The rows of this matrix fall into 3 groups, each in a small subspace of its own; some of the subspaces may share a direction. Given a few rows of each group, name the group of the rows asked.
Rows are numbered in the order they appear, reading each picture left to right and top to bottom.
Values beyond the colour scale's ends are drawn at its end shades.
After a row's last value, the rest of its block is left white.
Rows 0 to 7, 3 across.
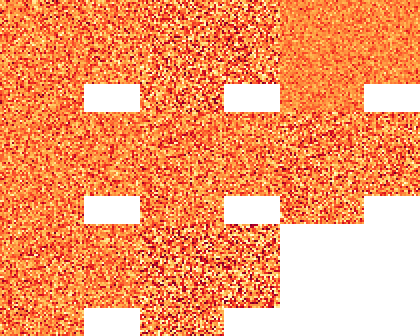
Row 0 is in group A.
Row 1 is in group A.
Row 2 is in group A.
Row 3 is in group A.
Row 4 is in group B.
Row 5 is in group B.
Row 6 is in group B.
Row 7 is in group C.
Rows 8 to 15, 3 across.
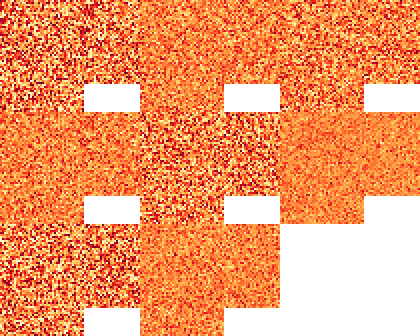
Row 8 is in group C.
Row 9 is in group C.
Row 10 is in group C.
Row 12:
A
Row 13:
B
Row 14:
B
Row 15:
B
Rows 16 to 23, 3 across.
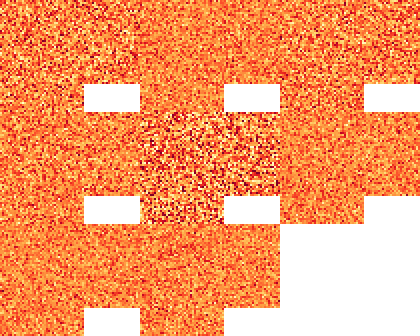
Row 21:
A
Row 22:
A
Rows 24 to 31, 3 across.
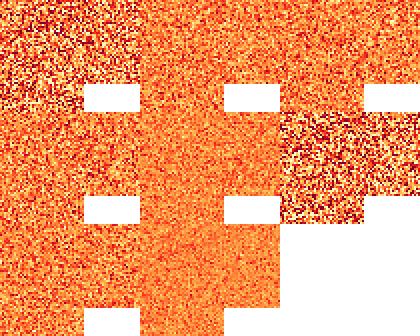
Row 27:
A
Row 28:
C
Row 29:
B
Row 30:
C
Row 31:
B
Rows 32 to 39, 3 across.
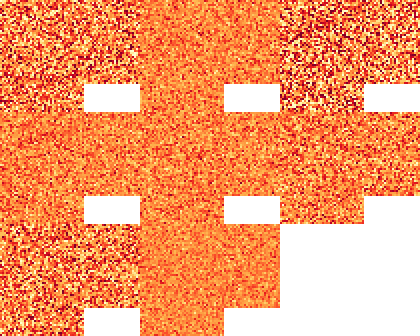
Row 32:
A
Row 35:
B
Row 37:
C
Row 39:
C
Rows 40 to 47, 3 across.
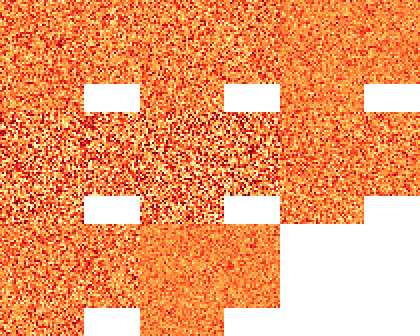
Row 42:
C
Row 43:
C
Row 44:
A
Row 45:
C
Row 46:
A
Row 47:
B
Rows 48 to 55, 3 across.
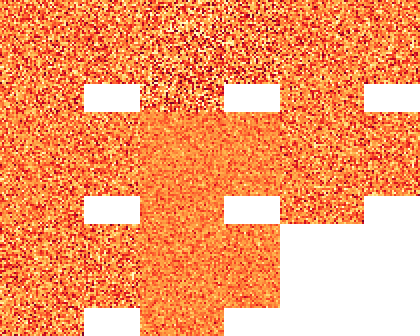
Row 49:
B
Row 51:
A
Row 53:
C
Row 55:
A
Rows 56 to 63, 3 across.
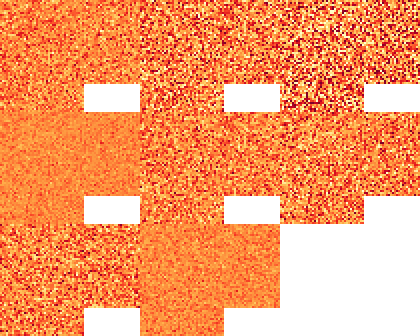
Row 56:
B
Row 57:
C
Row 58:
B
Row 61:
B
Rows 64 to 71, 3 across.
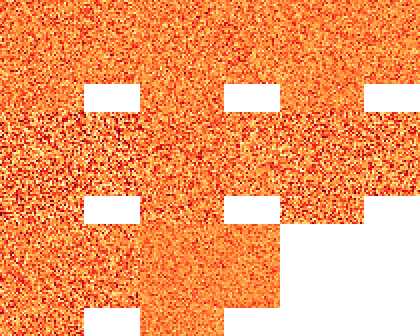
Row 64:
C
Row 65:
A
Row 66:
C
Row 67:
A
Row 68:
B
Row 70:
A
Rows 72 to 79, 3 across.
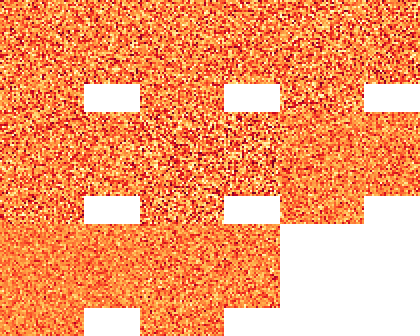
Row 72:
A
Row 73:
C
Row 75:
A
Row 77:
B
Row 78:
A
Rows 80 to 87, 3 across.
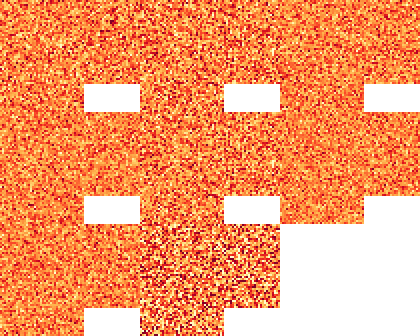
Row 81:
C
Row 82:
C
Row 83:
C
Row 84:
C
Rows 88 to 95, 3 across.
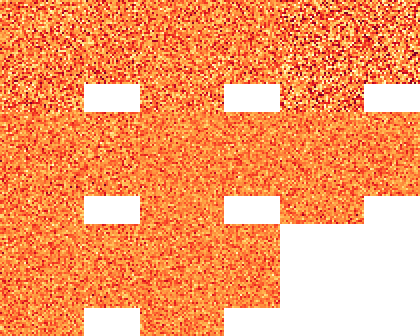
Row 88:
B
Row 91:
B
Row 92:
C
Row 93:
A
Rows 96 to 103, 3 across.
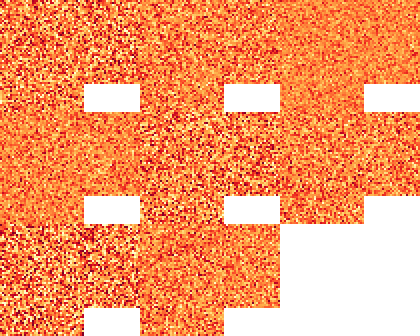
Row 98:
A
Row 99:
A
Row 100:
A
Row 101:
A
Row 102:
C
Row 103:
B
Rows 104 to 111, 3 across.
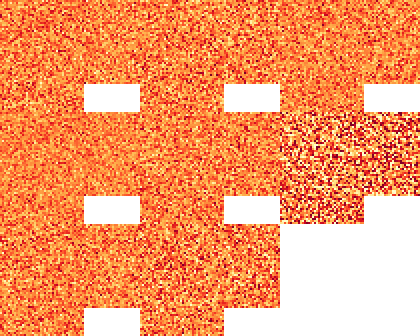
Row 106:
C
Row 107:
B
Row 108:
C
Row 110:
B
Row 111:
A
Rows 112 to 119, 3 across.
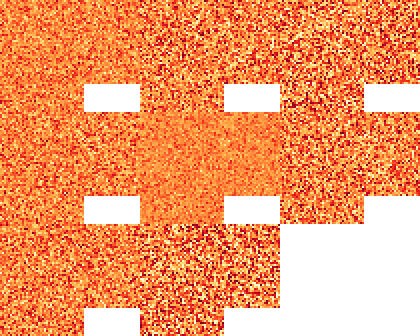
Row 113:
A
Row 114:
B
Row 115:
C
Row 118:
B
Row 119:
A
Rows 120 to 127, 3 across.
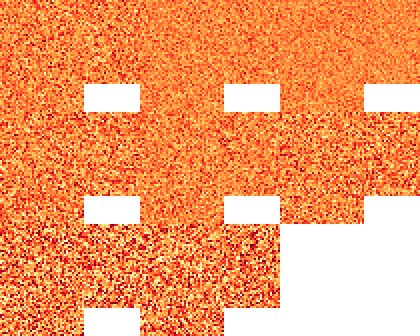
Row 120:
A
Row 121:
A
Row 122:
B
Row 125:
C
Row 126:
C
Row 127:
B
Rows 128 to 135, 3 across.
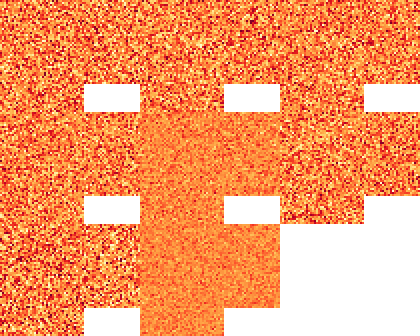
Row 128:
A
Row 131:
B
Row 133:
B
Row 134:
B
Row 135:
C
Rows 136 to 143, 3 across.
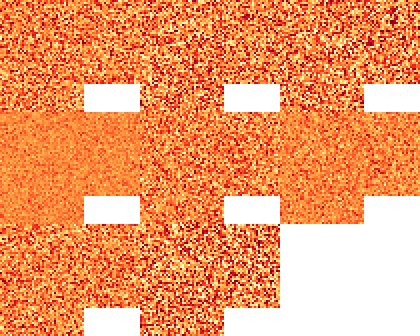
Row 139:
B
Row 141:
A
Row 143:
A
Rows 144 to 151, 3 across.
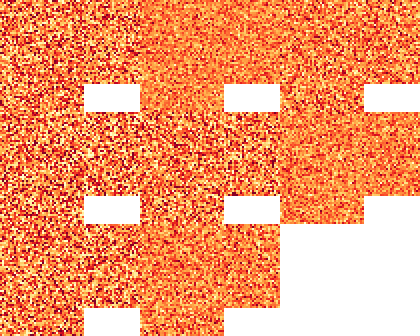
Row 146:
A
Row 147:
B
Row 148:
C
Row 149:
B
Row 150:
C
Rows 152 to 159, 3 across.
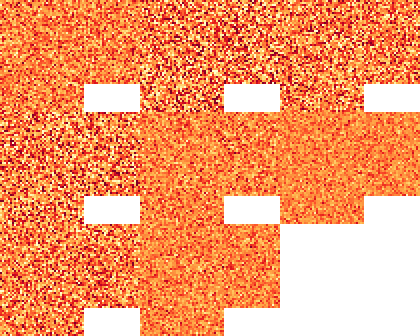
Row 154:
B
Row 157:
A
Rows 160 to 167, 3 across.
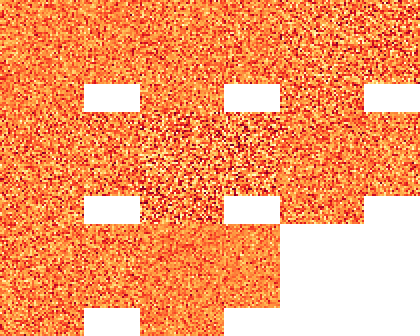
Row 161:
C
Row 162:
C
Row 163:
A
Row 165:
B
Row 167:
B
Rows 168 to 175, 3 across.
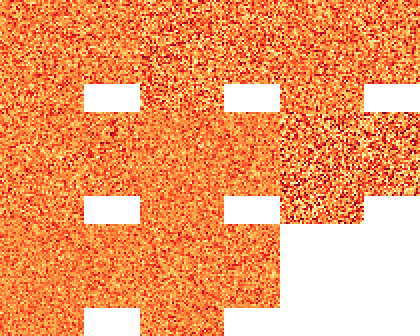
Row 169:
B
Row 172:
A
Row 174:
A
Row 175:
C
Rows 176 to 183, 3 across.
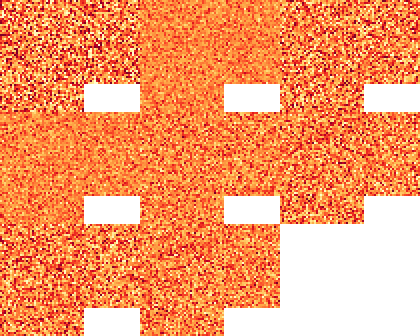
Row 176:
C
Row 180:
C
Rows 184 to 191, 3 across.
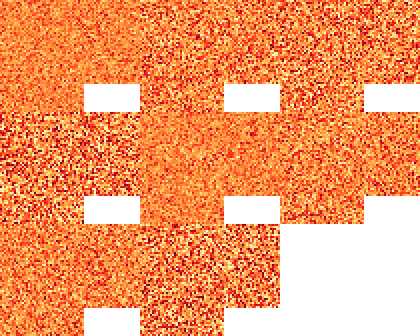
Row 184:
C
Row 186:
C
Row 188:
B
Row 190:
A
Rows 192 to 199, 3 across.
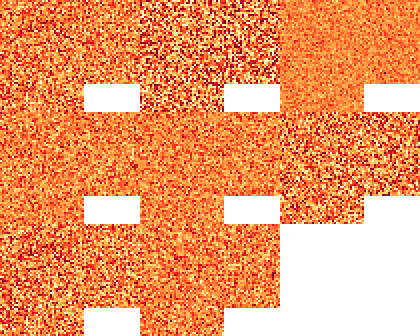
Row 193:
C
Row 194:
A
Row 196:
C
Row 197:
A
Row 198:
B
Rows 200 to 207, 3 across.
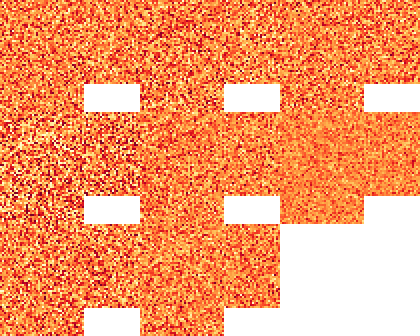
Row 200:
A
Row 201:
B
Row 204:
B
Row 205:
C
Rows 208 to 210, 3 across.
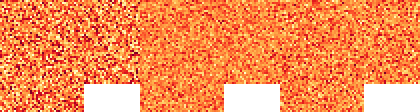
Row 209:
B
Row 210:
B
